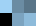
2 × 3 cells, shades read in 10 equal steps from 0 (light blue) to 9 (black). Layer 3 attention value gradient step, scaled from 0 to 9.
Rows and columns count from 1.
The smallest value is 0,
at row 1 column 1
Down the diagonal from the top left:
0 2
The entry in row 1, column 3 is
4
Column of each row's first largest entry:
3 1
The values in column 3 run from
1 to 4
